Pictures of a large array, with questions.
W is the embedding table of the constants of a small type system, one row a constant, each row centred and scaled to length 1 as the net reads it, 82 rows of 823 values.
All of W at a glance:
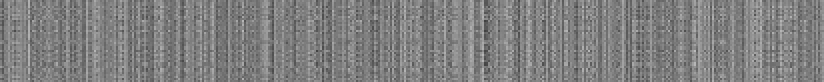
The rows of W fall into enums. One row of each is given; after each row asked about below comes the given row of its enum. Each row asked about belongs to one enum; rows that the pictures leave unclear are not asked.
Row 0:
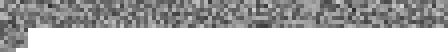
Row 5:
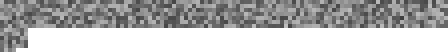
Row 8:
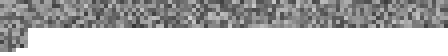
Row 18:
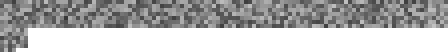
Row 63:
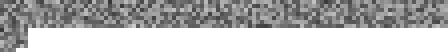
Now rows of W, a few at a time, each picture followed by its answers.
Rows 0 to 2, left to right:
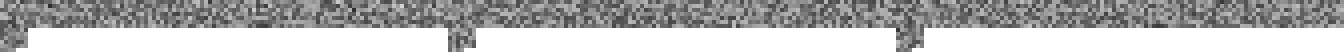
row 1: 5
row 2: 63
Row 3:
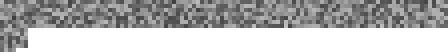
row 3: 5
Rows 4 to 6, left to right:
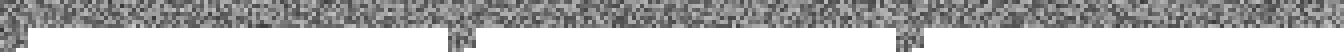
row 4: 63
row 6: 18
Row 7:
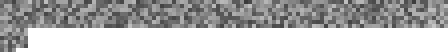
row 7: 18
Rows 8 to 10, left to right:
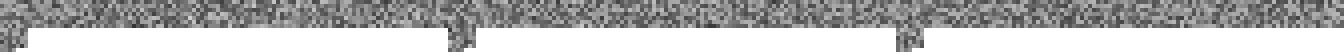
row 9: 63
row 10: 5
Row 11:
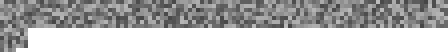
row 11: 5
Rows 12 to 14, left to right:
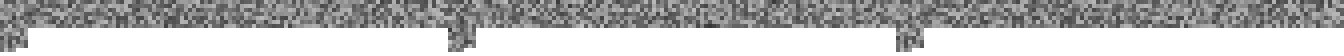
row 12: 5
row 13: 63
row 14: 5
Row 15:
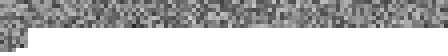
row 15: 8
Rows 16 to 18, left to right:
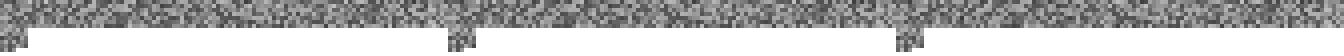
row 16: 18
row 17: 18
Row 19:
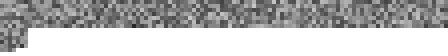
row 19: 8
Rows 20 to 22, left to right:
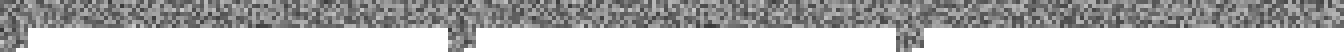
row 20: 63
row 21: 63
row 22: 5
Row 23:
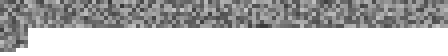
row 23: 63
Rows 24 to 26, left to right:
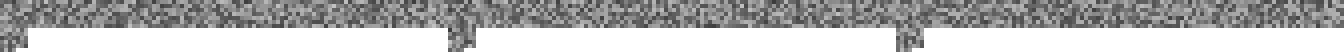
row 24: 18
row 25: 63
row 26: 5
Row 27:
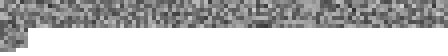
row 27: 0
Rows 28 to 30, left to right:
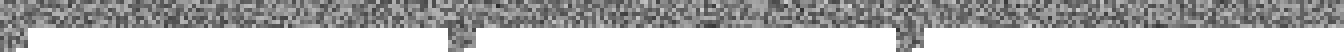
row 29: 0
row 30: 63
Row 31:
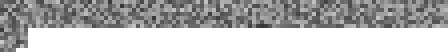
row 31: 63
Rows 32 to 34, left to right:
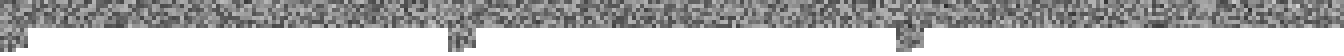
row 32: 18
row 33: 5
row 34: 0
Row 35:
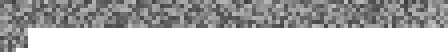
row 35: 18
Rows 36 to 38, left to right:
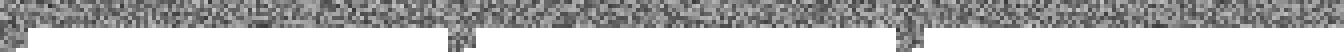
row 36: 0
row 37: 18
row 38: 63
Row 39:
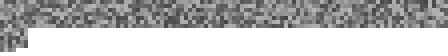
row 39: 5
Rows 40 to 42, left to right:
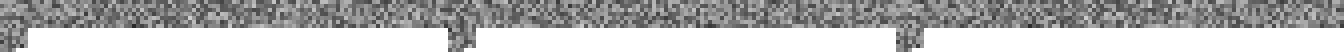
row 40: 8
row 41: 63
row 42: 8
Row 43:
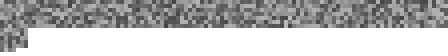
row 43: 5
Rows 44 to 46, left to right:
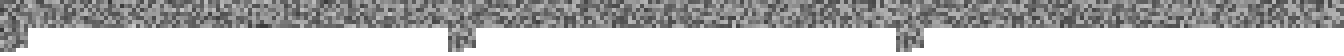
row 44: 63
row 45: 5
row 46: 5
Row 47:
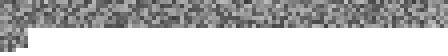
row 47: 18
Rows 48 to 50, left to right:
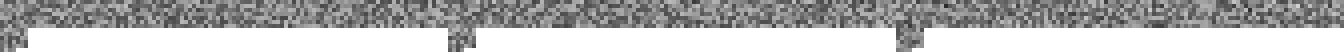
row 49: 18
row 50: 0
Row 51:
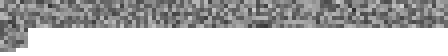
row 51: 0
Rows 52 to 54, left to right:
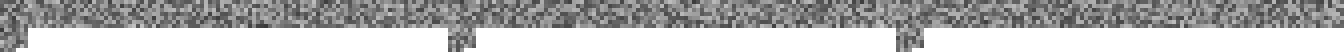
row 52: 63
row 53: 18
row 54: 5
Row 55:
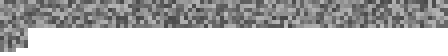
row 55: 5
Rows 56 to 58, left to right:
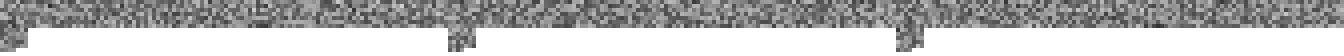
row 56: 0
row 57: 18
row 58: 63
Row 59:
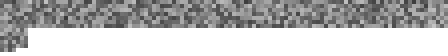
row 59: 18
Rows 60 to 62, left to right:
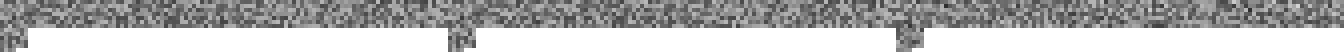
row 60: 5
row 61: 5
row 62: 0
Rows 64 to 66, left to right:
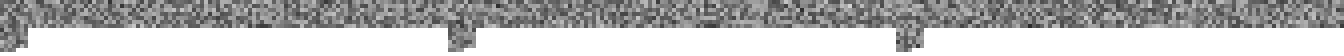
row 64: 63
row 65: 0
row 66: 8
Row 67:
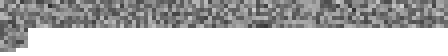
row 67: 0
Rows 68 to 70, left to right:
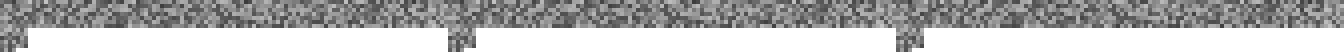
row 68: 18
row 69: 18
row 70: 18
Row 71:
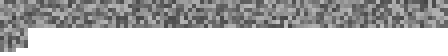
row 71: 5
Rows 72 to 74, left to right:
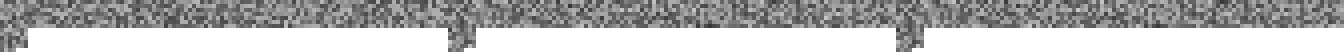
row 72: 5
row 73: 63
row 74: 63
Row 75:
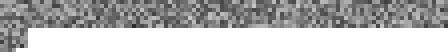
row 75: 8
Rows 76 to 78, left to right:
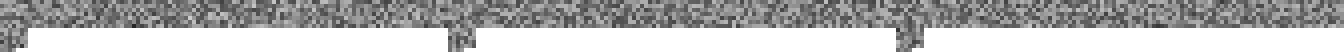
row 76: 8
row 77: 5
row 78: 63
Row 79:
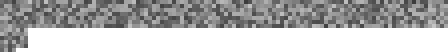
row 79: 18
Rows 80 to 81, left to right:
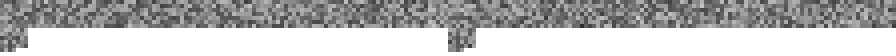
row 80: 18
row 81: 8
